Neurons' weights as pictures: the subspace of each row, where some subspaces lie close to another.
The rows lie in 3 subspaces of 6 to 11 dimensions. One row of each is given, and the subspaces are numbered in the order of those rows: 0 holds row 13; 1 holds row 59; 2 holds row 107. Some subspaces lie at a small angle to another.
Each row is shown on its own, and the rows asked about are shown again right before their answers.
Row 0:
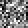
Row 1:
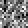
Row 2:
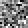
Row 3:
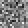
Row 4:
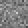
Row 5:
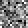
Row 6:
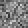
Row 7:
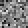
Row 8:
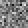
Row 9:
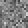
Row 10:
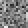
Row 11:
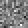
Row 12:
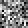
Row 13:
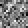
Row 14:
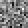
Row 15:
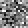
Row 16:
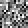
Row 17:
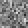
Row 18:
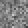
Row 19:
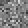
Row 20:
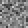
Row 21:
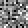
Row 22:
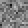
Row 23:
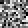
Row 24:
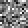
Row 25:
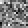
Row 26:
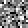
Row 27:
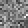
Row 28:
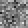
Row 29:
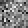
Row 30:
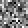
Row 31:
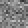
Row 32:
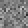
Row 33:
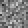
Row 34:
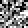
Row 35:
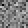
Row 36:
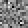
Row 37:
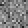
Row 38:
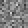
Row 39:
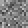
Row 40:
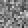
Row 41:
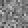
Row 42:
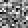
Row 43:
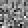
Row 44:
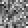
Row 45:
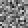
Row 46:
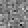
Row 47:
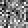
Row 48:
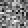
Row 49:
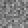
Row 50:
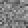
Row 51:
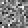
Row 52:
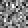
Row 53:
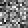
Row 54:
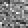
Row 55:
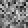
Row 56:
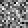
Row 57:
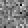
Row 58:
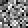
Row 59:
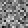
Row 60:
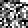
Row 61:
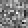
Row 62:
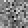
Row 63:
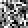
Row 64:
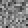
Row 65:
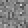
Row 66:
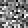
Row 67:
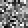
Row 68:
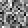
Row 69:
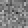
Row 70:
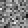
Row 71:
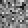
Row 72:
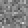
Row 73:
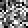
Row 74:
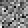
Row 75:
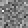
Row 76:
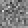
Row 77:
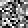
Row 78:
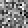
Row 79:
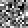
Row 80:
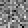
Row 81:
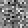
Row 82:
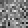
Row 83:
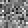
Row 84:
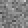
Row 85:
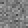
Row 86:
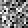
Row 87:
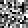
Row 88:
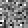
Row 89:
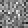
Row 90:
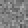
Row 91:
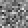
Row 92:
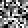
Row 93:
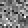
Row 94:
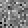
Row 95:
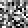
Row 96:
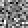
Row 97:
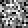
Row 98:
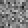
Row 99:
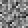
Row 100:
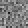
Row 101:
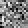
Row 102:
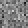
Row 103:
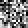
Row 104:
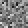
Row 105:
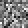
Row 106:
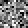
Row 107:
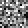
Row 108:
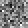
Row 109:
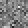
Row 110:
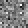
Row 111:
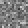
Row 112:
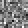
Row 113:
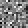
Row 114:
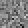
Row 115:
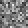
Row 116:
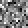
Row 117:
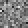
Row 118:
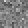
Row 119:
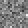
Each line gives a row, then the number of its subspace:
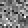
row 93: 1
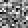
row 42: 1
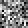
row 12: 1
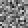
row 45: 1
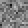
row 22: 1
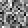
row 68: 1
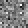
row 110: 0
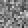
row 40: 0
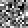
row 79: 0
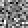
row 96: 0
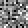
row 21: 0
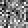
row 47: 0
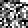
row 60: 1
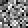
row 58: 2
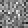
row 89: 0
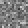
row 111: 1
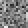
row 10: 2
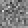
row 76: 1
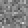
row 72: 1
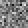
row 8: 2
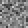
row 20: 0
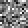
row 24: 1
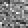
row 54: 1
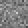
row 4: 1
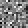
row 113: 0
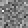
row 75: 1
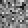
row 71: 2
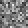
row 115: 2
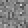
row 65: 0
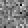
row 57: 0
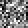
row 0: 0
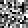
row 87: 2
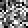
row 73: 1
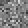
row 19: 1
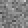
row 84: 1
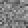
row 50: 1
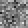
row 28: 1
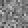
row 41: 2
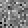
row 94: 2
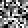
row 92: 0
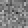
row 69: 1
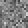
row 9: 1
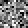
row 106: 1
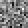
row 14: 0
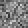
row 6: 0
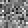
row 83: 1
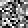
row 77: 1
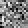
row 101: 1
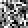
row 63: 1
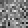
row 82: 2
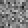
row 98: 2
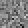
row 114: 0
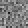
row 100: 0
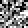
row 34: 0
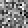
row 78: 0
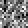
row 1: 2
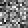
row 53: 1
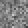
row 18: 1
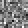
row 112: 0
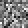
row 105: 0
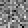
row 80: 2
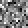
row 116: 0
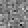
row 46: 2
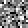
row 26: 1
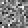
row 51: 2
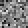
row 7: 0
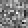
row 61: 1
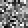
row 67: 1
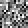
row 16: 0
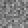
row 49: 0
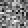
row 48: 1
